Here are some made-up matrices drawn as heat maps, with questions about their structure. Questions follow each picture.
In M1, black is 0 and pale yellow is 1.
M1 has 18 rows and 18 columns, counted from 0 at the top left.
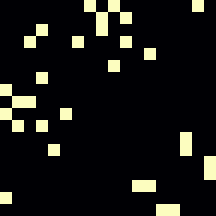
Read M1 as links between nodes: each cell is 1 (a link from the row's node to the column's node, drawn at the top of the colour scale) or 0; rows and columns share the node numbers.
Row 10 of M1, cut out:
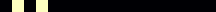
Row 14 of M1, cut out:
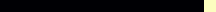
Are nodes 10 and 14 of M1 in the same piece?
no
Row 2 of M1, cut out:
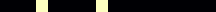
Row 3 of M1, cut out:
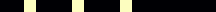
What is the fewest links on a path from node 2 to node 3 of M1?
1
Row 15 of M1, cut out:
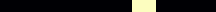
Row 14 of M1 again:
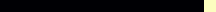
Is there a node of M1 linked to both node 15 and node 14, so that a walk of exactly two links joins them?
no
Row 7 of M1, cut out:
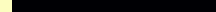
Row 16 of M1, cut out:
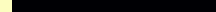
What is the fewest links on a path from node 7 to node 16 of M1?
2
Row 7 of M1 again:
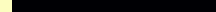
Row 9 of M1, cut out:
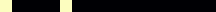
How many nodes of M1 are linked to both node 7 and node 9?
1
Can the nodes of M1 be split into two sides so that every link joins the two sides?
no
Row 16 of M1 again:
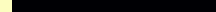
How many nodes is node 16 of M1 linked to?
1
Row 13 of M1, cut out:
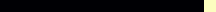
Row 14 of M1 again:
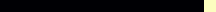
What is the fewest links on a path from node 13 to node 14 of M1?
2
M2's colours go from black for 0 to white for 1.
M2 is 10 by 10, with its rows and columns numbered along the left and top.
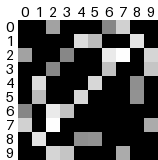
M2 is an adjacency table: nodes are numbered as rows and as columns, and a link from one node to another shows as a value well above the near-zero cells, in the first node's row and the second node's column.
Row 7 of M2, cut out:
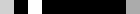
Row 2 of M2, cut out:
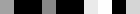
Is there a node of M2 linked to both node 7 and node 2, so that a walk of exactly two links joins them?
yes
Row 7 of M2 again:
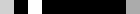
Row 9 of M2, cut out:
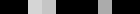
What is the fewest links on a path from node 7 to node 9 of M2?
1
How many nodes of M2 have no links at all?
0
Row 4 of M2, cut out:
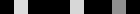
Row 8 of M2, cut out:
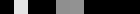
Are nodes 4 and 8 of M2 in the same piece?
yes
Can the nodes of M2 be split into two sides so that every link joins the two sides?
no
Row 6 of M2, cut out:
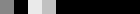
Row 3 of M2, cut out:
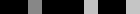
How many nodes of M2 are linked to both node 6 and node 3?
1
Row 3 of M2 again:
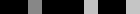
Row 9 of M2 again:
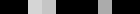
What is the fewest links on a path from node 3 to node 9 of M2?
1
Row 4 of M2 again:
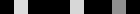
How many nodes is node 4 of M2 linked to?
3
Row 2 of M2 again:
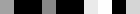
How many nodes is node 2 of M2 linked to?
5
